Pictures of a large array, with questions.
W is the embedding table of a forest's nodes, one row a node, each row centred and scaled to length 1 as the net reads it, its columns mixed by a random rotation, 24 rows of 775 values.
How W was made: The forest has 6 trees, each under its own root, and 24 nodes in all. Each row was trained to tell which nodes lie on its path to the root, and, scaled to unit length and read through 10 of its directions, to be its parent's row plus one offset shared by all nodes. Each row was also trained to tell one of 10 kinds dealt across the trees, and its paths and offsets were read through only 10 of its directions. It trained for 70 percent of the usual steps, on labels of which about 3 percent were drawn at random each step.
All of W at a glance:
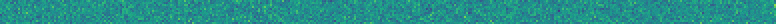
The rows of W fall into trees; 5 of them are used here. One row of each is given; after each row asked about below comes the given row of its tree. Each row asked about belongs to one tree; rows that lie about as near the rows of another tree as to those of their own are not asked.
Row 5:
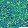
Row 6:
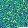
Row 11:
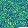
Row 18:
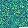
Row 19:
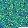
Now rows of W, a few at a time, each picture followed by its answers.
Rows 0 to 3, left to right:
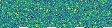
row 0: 6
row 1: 18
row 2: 18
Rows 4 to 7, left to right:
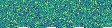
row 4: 6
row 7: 11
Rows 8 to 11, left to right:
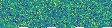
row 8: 11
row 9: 19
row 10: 6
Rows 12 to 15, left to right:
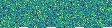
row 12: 5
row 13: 19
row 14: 5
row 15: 18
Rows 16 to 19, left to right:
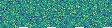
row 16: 6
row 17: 18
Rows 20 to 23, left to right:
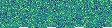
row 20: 18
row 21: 11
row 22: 6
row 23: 5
